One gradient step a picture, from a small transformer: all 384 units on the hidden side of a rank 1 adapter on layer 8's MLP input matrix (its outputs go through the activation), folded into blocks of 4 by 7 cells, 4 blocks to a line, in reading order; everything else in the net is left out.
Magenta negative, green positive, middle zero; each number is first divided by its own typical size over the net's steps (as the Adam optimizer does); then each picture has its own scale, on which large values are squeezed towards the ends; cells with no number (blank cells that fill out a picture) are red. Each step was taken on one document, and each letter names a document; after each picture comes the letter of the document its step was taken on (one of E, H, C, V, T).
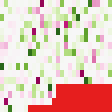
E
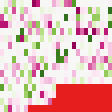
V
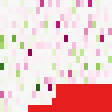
E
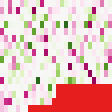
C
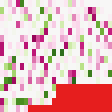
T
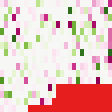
C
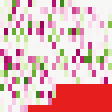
V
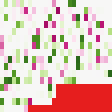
T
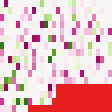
T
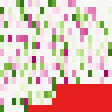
T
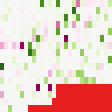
E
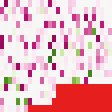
T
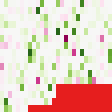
E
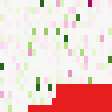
E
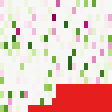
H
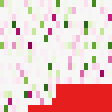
H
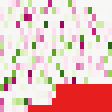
T
